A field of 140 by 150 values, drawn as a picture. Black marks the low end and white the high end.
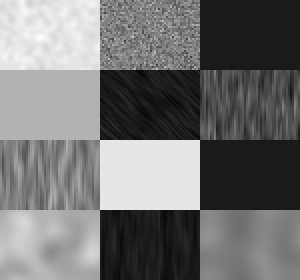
The table splits into 4 rows of 3 panels. Panel 1,1: very high, blotchy, faint in contrast. Panel 1,2: middling, fine-grained. Panel 1,3: very low, flat. Panel 2,1: high, flat. Panel 2,2: very low, slanting down to the right, faint in contrast. Panel 2,3: low, streaked downward. Panel 3,1: middling, streaked downward. Panel 3,2: very high, flat. Panel 3,3: very low, flat. Panel 4,1: high, smooth. Panel 4,2: very low, streaked downward, faint in contrast. Panel 4,3: middling, smooth, faint in contrast.
